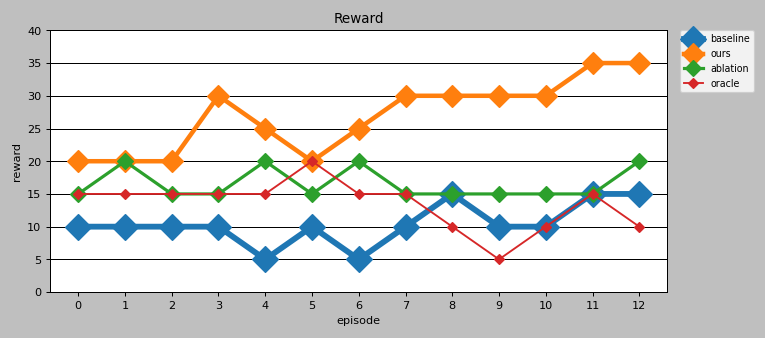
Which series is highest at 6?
ours
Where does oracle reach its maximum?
5
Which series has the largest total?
ours
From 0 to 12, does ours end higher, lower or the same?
higher
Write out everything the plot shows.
Title: Reward
x-axis: episode, ticks 0 1 2 3 4 5 6 7 8 9 10 11 12
y-axis: reward, ticks 0 5 10 15 20 25 30 35 40
Legend: baseline, ours, ablation, oracle
Values:
baseline: 10 10 10 10 5 10 5 10 15 10 10 15 15
ours: 20 20 20 30 25 20 25 30 30 30 30 35 35
ablation: 15 20 15 15 20 15 20 15 15 15 15 15 20
oracle: 15 15 15 15 15 20 15 15 10 5 10 15 10
